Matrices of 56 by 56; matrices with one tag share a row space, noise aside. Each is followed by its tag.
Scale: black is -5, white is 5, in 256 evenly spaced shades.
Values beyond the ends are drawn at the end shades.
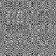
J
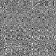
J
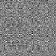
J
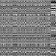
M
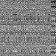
M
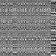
M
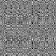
J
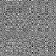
J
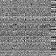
M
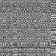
M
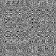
J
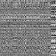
M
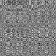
J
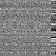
M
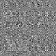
J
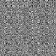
J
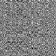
J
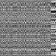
M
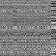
M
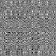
J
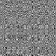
J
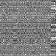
M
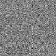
J
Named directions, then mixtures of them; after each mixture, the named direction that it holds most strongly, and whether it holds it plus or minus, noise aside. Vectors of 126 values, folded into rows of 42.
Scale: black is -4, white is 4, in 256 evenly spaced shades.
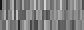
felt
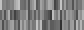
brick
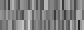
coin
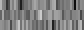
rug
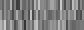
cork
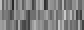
coin, minus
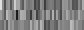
felt, minus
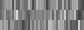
coin, minus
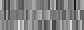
rug, plus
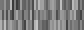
cork, plus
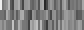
felt, minus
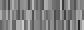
coin, plus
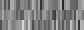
coin, plus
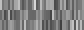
brick, plus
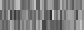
brick, plus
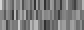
felt, minus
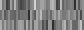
rug, plus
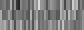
cork, plus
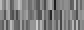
brick, plus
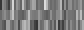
felt, plus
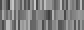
felt, plus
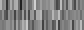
rug, plus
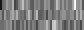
rug, minus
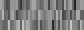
rug, plus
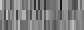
felt, minus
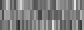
rug, minus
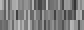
coin, plus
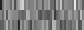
rug, minus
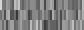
brick, plus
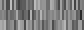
cork, plus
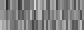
rug, plus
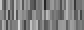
felt, minus
